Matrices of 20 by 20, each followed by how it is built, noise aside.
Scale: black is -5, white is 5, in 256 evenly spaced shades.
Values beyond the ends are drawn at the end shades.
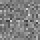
low rank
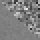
upper triangular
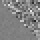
upper triangular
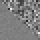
upper triangular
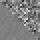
upper triangular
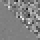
upper triangular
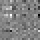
low rank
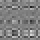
low rank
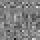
low rank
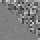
upper triangular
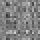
low rank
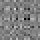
low rank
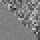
upper triangular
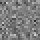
low rank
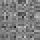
low rank
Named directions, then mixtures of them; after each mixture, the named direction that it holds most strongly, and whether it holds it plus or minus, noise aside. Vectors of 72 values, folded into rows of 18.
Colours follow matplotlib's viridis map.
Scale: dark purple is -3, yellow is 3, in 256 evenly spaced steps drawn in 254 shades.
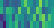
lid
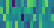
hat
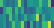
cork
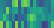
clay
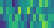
lid, plus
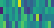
cork, plus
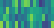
clay, plus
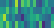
clay, plus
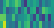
lid, minus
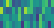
cork, minus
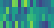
clay, plus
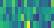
cork, minus
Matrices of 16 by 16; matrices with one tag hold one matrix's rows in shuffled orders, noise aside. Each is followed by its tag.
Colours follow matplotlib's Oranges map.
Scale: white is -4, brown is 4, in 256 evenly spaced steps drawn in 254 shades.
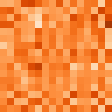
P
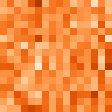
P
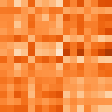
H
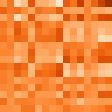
H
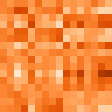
H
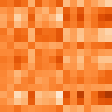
H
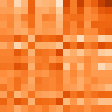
H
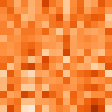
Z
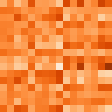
H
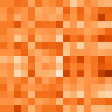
H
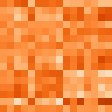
H
